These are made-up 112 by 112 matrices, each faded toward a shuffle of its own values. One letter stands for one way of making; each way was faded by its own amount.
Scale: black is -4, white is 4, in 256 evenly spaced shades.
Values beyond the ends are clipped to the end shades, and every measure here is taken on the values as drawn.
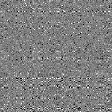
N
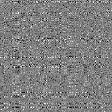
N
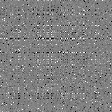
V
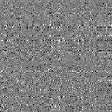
N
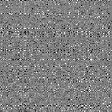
N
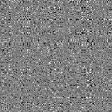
N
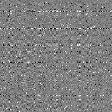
N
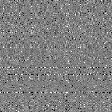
N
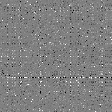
V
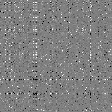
V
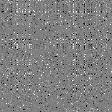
V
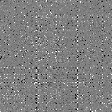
V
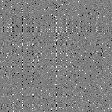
V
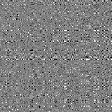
N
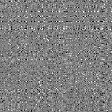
N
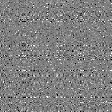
N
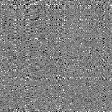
N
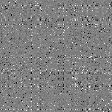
V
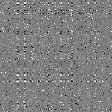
V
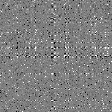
V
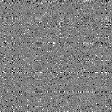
N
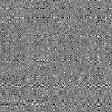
N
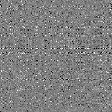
N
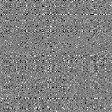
N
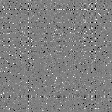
V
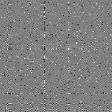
V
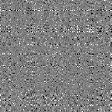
N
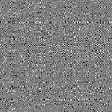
N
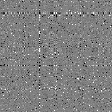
V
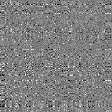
N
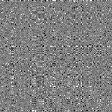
N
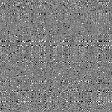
N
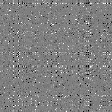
V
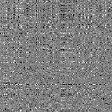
N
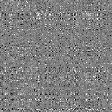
N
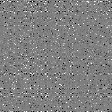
V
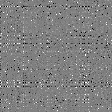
V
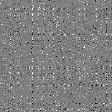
V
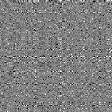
N
